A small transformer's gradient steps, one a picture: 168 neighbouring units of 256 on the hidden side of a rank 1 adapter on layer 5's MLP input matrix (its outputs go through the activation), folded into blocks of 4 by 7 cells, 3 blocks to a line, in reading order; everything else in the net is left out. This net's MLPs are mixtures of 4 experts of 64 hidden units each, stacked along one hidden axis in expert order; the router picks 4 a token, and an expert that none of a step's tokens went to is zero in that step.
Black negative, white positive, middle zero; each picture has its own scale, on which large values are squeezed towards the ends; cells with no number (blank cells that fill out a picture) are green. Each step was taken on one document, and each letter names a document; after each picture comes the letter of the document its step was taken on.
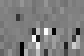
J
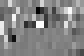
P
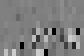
J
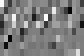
P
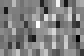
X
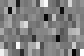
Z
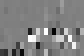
J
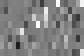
X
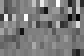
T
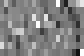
X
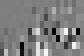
J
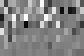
P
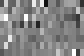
T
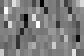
Z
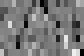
X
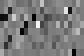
P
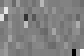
Z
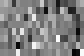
X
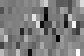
Z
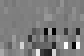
J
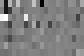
T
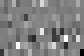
Z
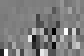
J
